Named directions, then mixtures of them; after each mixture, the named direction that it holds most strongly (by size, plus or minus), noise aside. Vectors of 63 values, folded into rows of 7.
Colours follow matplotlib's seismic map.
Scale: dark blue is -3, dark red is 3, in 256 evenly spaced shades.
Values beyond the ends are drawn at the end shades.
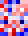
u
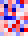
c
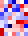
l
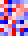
u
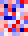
c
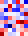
l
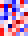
l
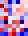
u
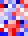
u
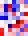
l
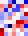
l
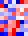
u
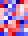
u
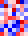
c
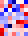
l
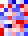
l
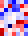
l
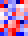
u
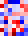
u
